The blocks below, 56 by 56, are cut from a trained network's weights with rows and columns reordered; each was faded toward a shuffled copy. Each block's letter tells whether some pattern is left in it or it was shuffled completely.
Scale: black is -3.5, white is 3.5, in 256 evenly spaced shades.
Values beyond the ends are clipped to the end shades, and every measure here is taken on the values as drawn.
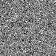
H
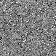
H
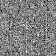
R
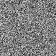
H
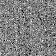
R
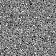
H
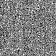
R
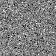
H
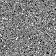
H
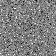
H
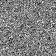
H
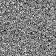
H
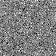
H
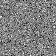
H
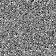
R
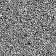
H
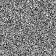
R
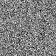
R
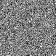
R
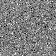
H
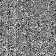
R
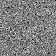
R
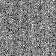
R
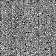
R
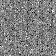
R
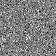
H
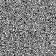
R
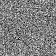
H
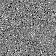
H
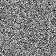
H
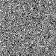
H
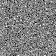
H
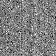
R
